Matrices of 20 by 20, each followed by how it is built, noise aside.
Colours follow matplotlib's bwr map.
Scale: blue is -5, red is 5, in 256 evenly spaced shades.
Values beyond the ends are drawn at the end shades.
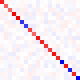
diagonal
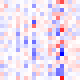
uneven columns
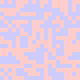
noise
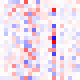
uneven columns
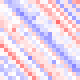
Toeplitz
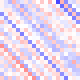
Toeplitz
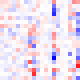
uneven columns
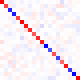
diagonal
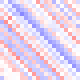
Toeplitz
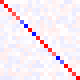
diagonal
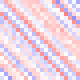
Toeplitz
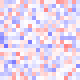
noise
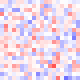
noise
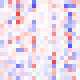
uneven columns
